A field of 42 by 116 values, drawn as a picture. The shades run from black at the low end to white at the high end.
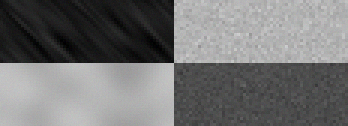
The table splits into 2 rows of 2 panels. Panel 1,1: very low, slanting down to the right, faint in contrast. Panel 1,2: high, fine-grained, faint in contrast. Panel 2,1: high, smooth, faint in contrast. Panel 2,2: low, fine-grained, faint in contrast.
